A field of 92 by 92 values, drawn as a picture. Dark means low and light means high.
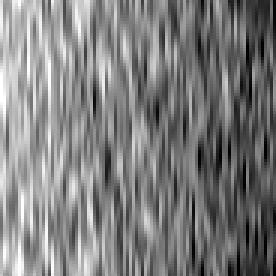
Grain: streaks running down. Ninth with the highest average: top left. Slope: up to the left. Average level on the scale: 50%.
